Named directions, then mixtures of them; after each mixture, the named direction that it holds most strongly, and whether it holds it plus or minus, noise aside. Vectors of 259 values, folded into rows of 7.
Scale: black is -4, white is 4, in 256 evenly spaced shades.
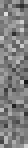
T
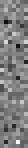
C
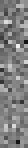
C, minus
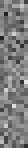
T, minus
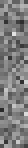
T, minus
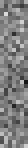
T, plus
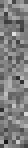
T, minus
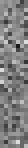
C, plus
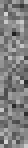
T, plus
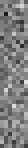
T, minus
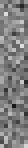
T, plus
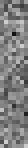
T, plus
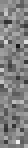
C, plus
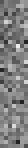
C, minus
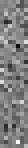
C, plus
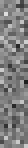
T, plus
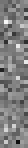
C, minus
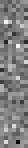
C, minus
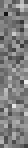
T, minus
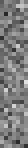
T, minus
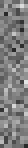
T, minus
